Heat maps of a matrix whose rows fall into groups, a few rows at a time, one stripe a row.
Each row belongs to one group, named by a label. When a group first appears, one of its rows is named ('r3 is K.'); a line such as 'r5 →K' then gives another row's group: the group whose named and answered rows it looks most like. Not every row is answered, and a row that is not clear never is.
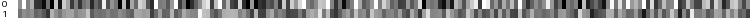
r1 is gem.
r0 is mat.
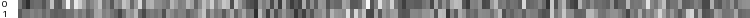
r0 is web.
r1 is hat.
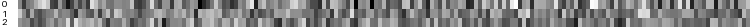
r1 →web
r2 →web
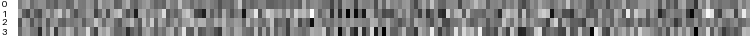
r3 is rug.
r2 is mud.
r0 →rug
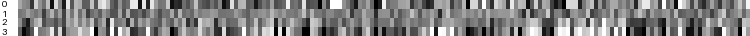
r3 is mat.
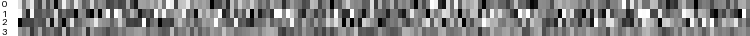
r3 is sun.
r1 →web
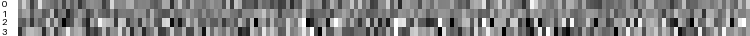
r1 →sun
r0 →rug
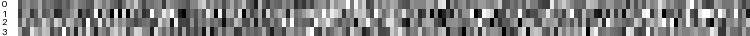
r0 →hat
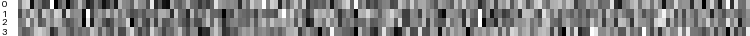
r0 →sun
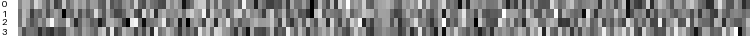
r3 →mat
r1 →mud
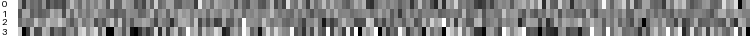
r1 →mud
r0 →mat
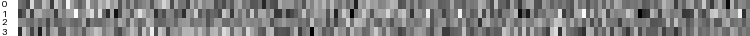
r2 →sun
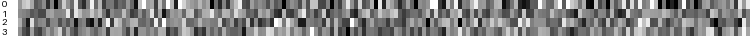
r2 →web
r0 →rug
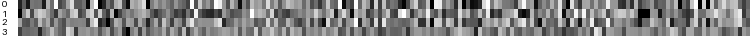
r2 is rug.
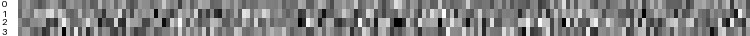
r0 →gem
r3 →mud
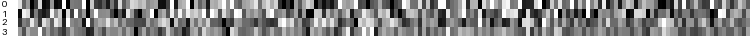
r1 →mud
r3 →mud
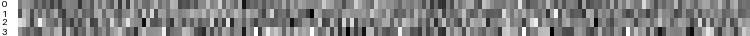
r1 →mud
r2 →rug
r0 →mat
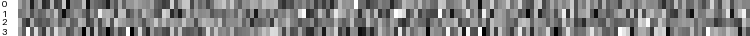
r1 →gem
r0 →sun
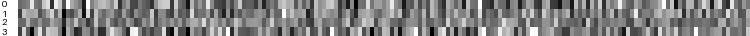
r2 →mud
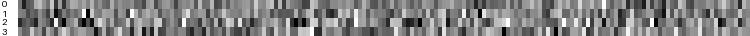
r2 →hat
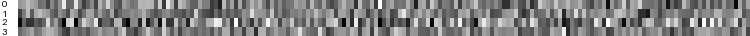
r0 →rug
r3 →gem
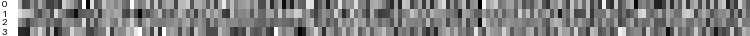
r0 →sun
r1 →web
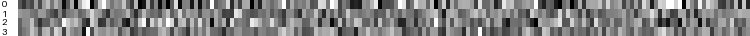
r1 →rug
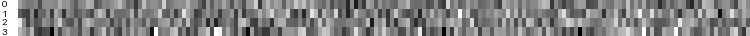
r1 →hat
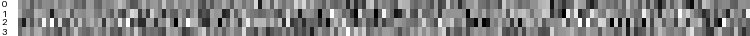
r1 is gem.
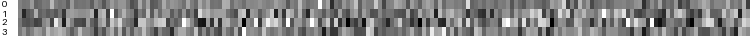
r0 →gem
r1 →mat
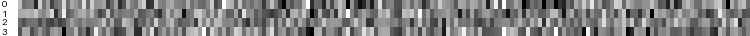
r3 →mud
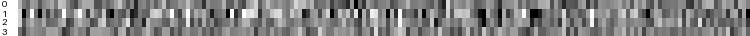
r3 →gem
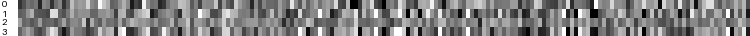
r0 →rug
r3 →gem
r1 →gem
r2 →sun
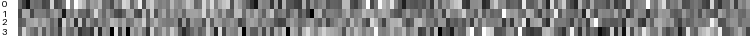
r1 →mud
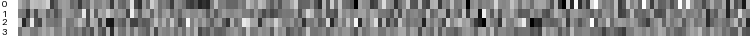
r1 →sun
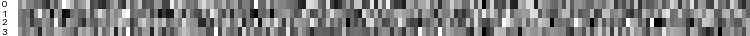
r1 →rug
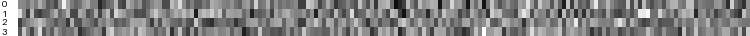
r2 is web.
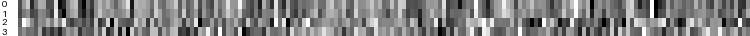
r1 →hat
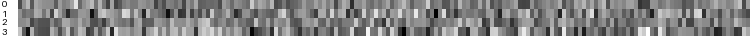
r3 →web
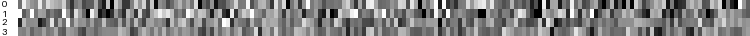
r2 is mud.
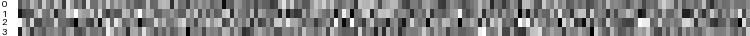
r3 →rug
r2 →web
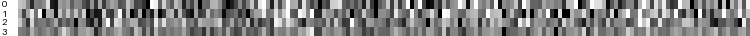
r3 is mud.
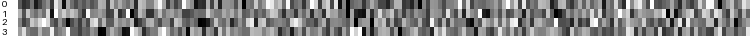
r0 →hat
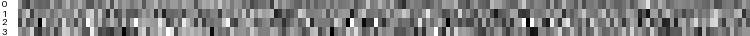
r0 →web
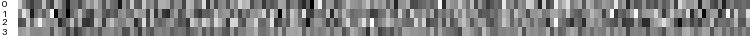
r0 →mud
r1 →sun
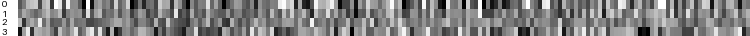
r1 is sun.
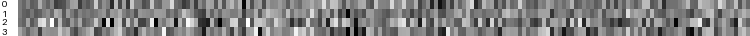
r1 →hat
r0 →mat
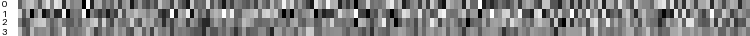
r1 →sun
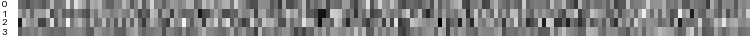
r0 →web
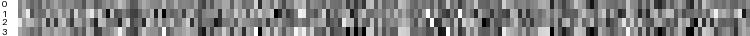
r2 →rug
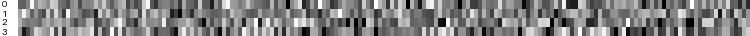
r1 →gem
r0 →gem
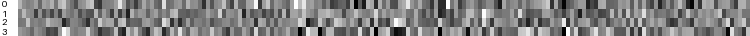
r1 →mat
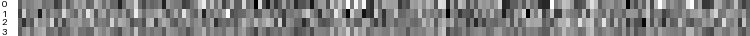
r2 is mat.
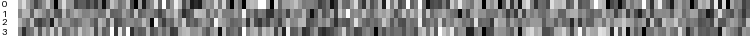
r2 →mat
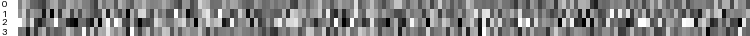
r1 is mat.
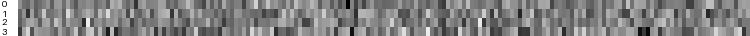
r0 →hat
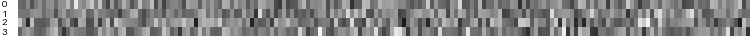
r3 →gem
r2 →web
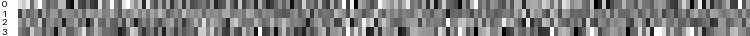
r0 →rug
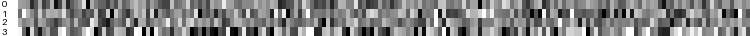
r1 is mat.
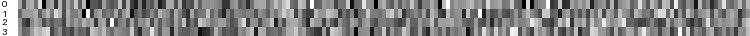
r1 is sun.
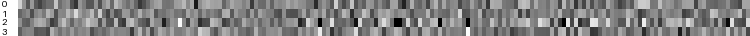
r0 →web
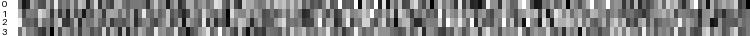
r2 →mud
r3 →mat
